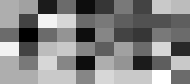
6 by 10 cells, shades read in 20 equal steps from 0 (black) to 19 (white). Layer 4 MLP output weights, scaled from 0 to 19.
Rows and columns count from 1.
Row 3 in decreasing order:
11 10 9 8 8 8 5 4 1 0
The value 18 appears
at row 2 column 3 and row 4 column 1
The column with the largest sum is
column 1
